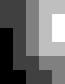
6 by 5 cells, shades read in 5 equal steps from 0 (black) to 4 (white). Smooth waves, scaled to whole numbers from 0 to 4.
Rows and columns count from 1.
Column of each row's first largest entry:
4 5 5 4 4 5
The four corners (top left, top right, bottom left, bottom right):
1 3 0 2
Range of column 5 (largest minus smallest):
2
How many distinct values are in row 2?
4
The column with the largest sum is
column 5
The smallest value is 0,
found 5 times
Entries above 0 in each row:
5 5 4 4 4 3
